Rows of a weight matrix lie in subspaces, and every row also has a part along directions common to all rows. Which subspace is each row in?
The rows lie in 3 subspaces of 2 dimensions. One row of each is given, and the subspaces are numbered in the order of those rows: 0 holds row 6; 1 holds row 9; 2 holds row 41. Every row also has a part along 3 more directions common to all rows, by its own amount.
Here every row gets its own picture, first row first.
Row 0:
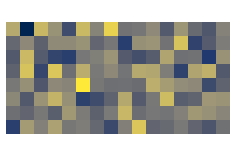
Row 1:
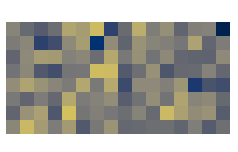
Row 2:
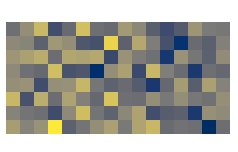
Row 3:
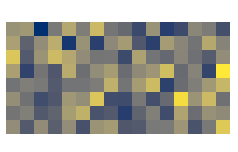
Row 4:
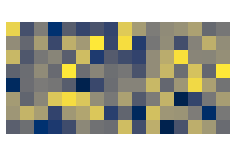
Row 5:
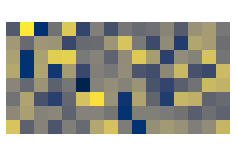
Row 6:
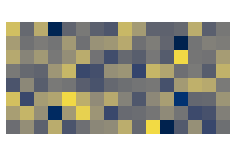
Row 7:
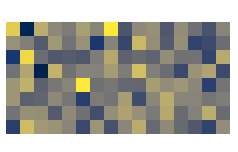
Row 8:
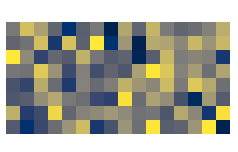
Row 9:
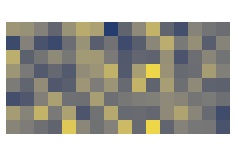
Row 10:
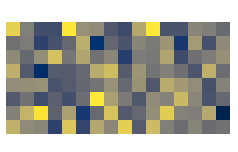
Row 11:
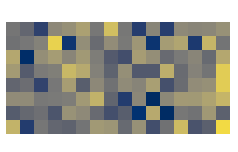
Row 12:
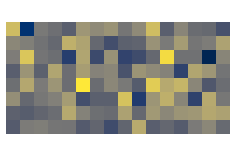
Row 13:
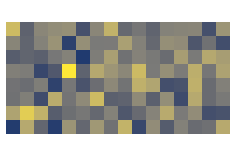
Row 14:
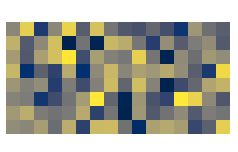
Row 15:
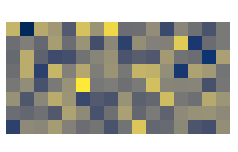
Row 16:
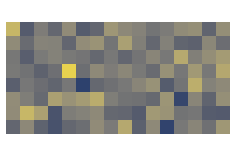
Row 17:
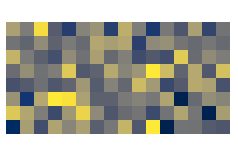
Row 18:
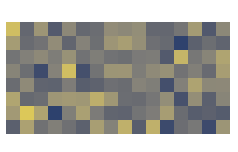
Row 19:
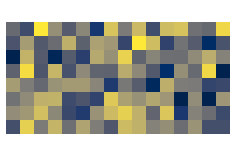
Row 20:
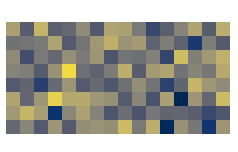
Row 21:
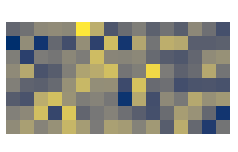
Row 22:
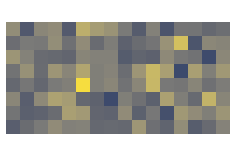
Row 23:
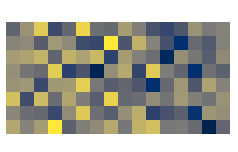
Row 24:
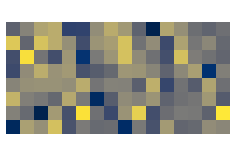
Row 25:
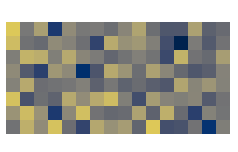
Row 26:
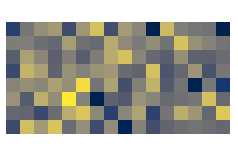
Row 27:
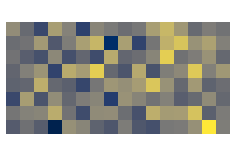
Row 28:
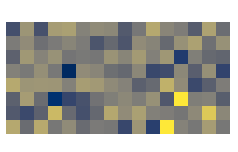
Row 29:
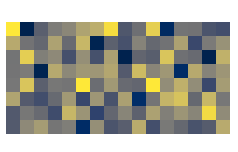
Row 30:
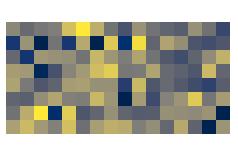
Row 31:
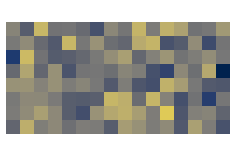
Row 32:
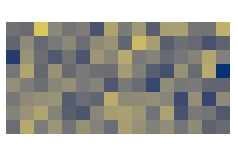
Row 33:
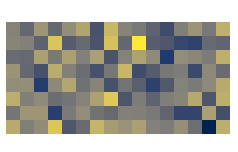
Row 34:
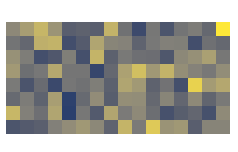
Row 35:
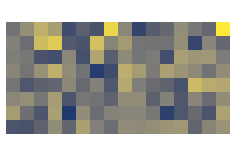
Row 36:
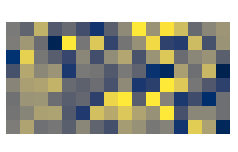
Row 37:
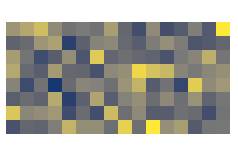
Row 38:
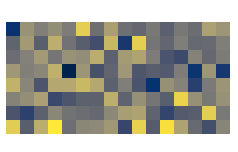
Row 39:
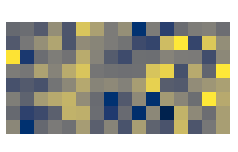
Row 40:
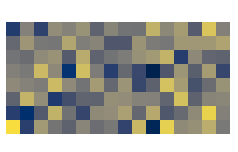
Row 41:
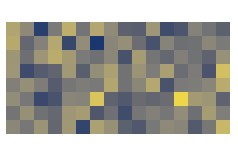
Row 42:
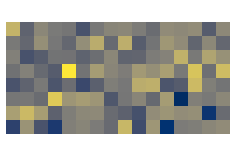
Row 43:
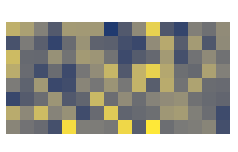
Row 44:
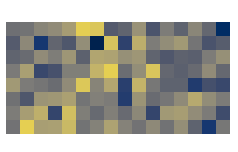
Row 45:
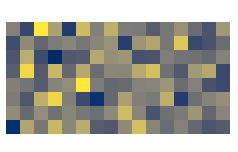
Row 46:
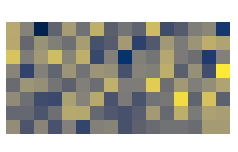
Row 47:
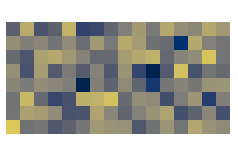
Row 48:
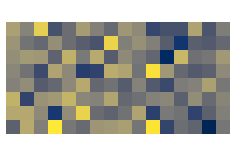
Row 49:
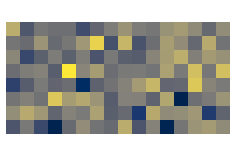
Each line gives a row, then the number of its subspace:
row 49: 0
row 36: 2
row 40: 0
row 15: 2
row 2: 0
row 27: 0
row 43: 1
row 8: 1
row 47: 2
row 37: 1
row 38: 0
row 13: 0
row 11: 2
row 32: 2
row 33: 0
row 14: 2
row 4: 0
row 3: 2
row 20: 0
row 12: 2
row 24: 1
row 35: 1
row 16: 0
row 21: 1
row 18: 0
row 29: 2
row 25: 0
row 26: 1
